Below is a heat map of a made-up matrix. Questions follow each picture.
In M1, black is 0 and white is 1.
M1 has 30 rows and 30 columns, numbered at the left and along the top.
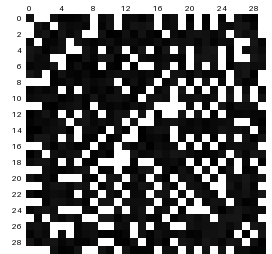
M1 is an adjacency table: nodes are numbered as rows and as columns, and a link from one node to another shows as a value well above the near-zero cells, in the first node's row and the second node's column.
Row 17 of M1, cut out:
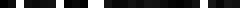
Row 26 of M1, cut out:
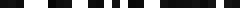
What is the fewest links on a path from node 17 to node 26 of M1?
3
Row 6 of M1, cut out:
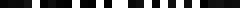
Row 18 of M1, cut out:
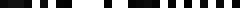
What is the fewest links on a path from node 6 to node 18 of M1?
1
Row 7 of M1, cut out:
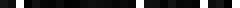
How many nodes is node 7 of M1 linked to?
4
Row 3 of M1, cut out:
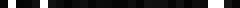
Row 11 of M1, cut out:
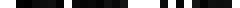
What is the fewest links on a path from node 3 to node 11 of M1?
2
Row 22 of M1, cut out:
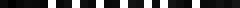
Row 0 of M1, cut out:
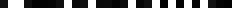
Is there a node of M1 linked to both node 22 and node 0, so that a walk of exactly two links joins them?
no
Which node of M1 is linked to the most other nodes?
node 18
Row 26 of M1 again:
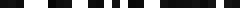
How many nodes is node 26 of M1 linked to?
10
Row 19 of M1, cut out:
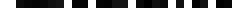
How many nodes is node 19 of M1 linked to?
9
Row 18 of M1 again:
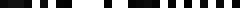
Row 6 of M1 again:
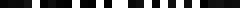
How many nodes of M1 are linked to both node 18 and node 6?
8
